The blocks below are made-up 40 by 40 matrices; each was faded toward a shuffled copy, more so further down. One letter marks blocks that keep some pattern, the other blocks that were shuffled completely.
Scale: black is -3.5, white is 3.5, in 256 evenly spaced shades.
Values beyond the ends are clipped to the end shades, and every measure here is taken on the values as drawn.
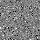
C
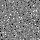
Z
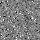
Z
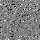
C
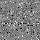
C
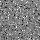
Z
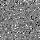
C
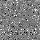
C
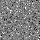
Z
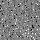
Z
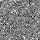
Z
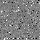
C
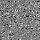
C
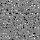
C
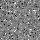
Z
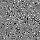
Z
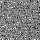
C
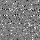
C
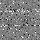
C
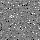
Z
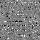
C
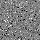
Z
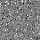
Z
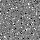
Z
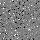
Z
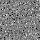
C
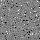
Z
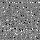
C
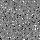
Z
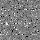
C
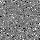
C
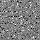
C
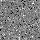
Z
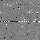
C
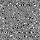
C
